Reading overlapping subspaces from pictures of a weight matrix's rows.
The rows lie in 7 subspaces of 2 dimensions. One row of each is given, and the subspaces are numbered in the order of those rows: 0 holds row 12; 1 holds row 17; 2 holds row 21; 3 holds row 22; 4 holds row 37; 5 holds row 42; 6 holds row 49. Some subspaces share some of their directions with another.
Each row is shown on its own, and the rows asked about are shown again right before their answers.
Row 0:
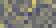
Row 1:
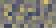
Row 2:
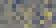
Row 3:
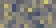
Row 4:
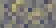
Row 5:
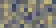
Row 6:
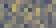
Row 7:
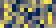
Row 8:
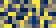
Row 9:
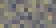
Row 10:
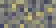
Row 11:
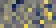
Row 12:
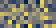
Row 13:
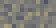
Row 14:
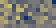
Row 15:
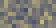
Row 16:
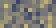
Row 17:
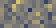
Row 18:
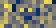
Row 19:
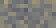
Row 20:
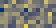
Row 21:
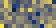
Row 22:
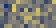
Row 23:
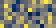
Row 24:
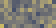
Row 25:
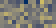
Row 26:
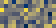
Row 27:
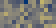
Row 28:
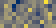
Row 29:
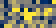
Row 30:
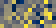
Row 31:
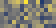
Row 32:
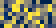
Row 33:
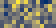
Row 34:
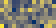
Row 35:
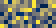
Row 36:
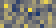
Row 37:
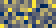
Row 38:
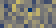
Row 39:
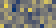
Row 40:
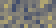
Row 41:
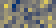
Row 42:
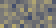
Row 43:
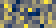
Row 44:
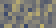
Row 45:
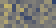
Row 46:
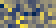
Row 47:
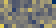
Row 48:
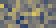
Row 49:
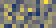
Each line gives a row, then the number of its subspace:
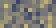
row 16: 4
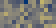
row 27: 0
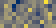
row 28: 1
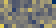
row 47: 2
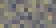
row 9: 5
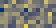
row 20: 2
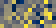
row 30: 1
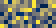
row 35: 4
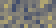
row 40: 4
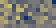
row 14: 3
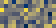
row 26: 2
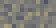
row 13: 6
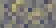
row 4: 1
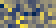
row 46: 5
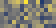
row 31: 0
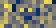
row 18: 3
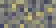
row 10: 5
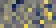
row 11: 1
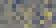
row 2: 1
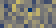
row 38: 4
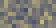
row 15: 6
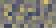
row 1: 6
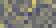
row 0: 4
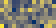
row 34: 2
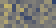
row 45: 3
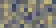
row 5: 5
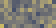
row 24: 2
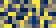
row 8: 6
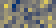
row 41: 4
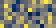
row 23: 3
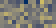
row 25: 0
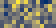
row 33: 0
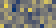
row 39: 2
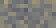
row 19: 6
